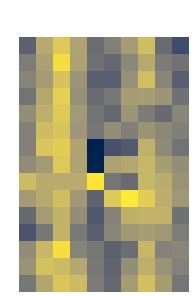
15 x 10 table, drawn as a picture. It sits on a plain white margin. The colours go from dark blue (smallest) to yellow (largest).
Calmest part: middle right. Odd patch: rougher, in the centre. Seam: none. Stripes: upright, repeating 2 times. Roughest part: centre.
